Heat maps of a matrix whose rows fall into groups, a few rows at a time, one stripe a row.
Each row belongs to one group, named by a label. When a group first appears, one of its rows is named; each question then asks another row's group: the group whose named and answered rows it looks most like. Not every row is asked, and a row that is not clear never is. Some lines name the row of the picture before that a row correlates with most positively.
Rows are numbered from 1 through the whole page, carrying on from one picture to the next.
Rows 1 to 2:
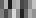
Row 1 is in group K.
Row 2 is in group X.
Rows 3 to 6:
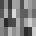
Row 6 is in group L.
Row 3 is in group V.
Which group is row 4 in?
K
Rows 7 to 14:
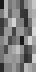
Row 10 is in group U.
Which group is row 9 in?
L
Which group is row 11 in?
V
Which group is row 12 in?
L
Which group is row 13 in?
L
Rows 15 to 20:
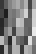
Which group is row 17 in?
U
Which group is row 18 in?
U
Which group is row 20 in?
V
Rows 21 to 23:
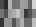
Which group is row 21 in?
U
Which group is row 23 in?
U
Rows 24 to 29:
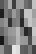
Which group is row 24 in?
U
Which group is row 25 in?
V
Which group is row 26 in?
V
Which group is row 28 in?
U
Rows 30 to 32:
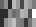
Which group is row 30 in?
V
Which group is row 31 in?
U
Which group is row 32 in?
L
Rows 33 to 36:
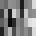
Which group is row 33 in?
X
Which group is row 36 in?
U
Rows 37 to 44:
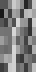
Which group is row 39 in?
U
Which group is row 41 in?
K
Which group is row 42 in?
L
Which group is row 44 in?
L
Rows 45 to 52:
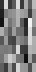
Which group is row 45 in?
V
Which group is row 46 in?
U
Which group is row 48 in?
K
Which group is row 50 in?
X
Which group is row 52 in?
U
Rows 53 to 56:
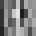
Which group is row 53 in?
V
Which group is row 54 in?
X
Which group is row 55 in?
V
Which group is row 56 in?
U
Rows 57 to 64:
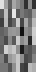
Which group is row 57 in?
K
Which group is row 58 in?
K
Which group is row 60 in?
X
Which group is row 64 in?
X
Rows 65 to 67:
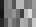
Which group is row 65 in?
U
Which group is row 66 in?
V
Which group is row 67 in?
U
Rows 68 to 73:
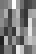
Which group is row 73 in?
U
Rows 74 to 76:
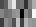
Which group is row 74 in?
L
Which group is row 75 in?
X
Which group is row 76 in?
V
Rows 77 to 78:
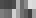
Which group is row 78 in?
L
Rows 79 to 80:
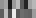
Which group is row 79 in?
K
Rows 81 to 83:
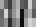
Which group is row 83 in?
V
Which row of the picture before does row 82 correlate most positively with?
79
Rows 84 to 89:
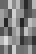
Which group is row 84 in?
L
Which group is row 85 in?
K
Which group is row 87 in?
V
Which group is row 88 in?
K
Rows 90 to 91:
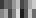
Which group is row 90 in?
X
